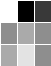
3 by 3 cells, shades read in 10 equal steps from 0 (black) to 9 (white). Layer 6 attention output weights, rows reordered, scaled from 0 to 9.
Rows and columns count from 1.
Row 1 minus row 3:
3 -8 -3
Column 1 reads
9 5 6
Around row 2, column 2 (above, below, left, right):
0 8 5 5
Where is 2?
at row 1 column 3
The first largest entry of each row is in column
1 2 2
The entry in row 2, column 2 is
6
